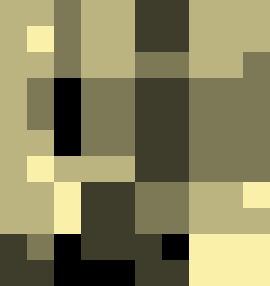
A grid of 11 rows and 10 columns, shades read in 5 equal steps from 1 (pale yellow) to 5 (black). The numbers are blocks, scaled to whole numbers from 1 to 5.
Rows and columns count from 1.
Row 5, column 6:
4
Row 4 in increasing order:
2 3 3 3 3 3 3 4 4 5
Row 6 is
2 2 5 3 3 4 4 3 3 3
